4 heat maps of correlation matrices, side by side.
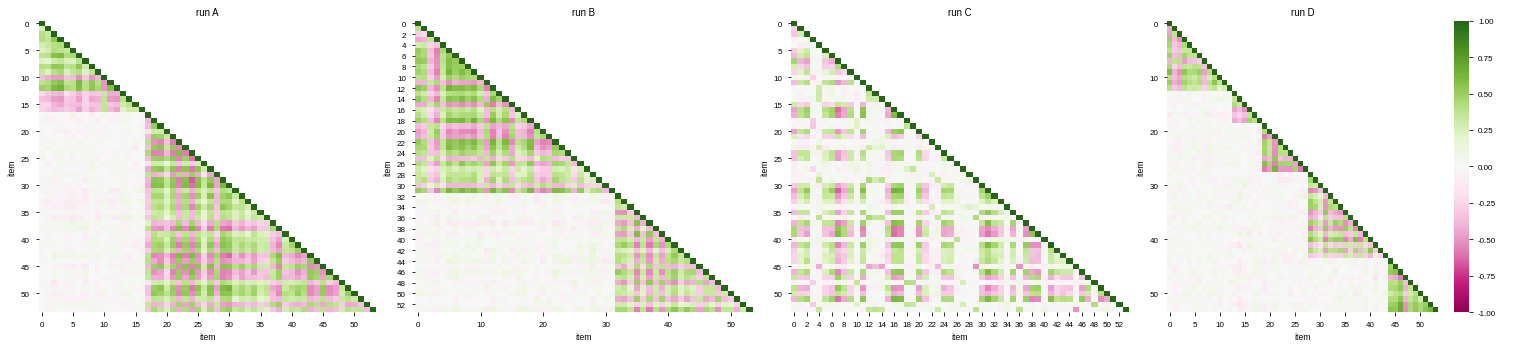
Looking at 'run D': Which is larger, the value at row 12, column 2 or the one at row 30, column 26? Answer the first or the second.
the second
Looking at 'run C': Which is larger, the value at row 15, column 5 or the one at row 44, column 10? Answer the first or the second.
the second
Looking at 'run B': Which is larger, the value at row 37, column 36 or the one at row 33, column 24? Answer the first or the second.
the second
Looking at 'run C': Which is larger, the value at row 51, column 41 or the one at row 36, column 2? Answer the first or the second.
the first
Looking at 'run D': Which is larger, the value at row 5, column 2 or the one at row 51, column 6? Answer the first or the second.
the second
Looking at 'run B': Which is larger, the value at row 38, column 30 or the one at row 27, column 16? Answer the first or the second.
the second
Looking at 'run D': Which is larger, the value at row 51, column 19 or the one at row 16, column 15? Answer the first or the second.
the first
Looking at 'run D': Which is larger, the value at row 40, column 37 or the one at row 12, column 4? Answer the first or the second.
the first
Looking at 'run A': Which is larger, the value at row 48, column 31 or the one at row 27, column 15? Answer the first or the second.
the first
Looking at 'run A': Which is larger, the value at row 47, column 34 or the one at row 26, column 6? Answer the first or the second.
the second
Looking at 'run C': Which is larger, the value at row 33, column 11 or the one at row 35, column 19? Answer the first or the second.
the first
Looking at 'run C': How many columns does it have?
54
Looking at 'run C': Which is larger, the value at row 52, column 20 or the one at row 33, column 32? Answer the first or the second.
the second
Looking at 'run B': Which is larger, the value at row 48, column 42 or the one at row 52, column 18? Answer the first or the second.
the second
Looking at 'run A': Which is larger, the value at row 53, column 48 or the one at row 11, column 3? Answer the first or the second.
the second
